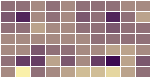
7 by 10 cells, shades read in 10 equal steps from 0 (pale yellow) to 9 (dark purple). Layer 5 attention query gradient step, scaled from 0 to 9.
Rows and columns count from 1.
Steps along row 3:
same down up same up same up down same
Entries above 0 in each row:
10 10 10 10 10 10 9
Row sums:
46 54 47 44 42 57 29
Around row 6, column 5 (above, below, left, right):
5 3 3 4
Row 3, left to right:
5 5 3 4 4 5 5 6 5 5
